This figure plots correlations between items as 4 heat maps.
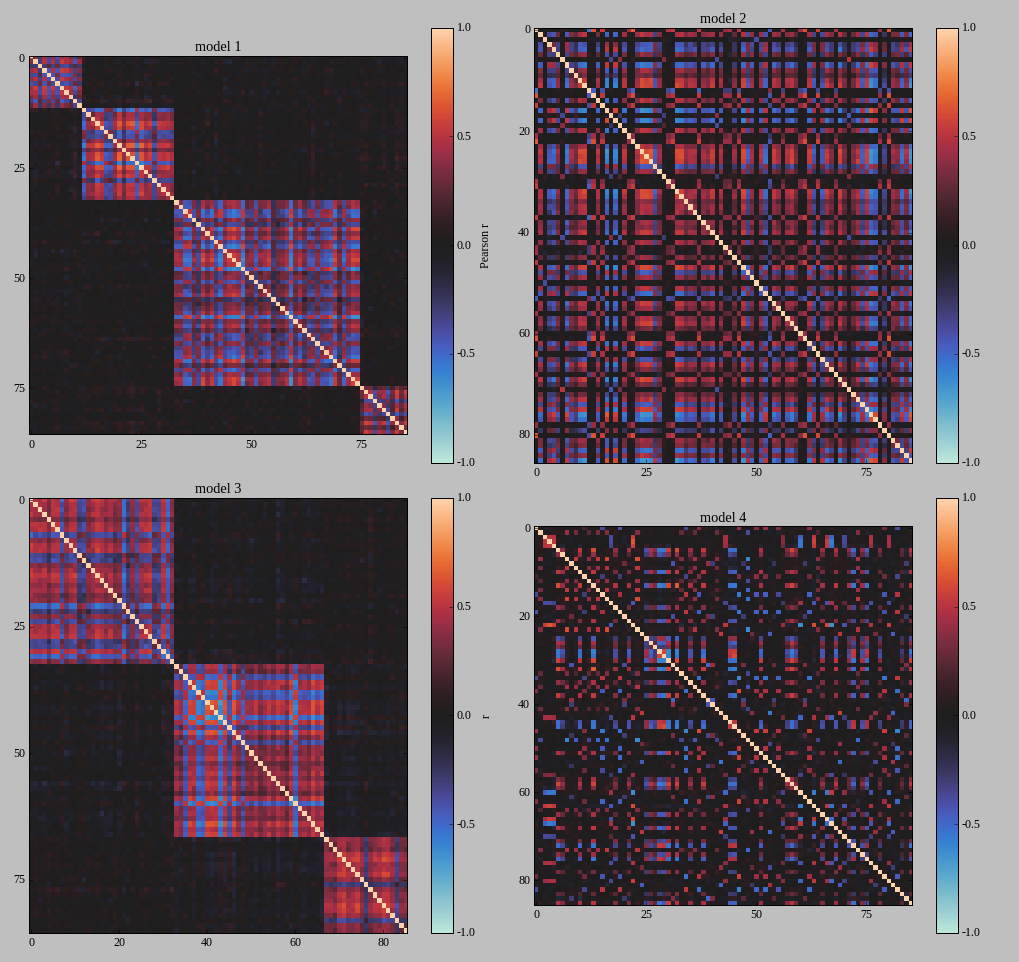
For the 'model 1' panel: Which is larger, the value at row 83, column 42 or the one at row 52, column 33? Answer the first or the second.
the second
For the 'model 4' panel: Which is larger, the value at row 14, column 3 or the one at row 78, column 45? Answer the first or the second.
the first
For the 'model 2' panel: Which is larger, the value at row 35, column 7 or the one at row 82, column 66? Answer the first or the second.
the second
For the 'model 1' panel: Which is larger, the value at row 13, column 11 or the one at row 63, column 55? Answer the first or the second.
the second
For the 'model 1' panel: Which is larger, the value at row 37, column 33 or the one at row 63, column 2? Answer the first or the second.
the first
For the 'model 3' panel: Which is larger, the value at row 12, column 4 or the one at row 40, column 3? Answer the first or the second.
the second
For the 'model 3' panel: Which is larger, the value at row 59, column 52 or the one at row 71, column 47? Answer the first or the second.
the first
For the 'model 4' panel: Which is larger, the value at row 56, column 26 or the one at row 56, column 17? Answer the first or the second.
the first
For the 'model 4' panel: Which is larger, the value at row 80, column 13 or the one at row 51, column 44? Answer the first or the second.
the first
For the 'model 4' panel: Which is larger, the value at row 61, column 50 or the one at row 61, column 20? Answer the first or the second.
the first
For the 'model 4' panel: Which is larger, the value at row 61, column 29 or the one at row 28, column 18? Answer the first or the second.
the first
